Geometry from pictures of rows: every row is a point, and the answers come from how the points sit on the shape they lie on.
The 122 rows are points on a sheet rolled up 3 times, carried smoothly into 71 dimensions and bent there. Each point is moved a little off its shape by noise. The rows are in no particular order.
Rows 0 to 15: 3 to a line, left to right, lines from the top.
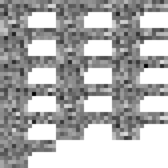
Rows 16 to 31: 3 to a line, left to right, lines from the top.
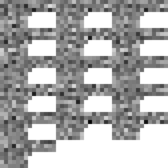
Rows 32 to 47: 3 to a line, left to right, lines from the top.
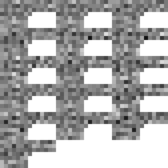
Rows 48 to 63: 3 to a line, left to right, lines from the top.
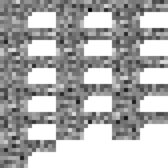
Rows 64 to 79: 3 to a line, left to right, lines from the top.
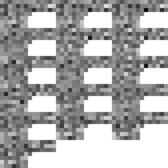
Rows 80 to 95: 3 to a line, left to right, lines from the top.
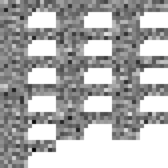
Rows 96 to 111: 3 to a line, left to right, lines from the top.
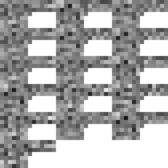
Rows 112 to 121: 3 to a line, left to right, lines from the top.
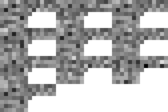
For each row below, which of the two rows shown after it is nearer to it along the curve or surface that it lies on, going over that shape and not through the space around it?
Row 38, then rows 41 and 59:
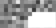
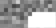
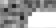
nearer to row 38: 59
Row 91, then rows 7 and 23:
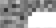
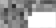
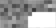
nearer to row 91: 23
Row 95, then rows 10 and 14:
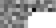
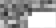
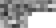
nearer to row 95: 14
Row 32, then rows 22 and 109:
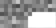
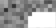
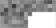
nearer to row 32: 22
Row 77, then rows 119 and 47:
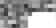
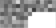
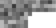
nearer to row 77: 47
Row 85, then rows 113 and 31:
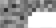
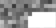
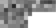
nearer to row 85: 113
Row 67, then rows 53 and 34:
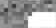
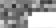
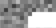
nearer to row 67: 34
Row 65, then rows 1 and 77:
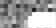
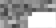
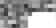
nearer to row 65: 77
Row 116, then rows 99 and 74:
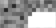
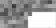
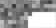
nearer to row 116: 99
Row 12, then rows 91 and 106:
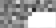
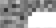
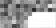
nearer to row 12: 106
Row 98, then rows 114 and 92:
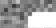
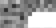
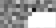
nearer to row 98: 114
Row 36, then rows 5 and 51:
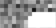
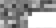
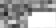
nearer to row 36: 51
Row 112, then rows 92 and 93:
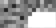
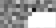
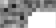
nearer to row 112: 93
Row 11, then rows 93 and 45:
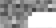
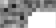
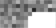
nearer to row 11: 45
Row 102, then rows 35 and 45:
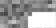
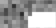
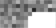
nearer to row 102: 35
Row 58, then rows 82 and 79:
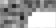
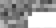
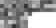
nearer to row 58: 82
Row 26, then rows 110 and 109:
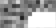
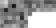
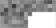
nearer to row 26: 110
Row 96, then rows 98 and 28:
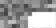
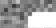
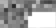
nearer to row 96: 28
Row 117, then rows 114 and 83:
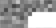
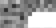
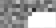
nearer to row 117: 114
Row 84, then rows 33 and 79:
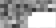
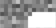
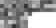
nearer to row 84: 79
